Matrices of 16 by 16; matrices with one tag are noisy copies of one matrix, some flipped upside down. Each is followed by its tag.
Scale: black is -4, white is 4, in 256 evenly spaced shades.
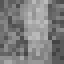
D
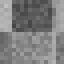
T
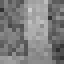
D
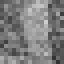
D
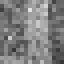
D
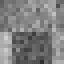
T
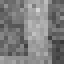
D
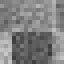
T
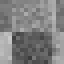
T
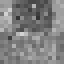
T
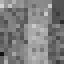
D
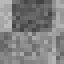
T
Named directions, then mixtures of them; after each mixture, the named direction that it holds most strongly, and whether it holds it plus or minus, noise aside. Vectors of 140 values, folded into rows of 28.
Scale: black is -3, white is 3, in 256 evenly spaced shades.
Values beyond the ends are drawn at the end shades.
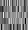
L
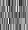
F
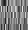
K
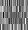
L, minus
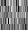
F, minus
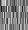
K, minus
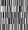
L, minus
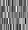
F, plus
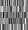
L, minus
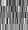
K, minus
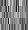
F, minus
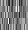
F, plus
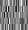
F, minus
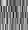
K, minus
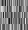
L, minus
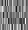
L, minus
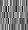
F, minus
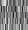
K, minus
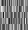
L, minus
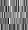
F, minus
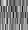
K, minus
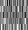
L, minus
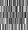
L, minus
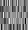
L, plus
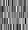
L, plus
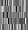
L, minus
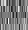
K, minus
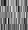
K, plus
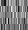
K, plus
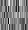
F, minus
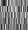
K, plus
